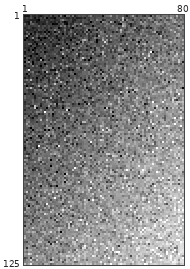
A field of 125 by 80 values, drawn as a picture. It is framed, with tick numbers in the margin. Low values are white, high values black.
The halves do not mirror each other. The values follow a bell shape. The bottom right is the ninth with the lowest average. Values rise toward the top left. The texture is fine-grained noise. The ninth with the highest average is the top left. No row or column stands out.
